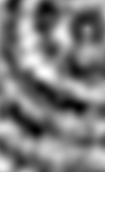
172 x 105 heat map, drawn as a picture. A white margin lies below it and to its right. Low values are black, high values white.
Average level on the scale: 50%. Slope: none. Mirror symmetry: none. Grain: smooth. Rings: centred on the top right.
